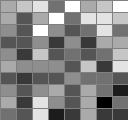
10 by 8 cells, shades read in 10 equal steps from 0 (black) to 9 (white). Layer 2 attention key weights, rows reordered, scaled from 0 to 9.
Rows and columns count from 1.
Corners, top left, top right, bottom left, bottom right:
6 9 4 2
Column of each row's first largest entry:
5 4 3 7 3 8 5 4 3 3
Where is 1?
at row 8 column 8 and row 10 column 4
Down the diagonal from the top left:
6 3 9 2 4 7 4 1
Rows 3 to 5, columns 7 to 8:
8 4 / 6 6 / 4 7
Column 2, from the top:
7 3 3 3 2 5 2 3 2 3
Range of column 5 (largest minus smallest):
7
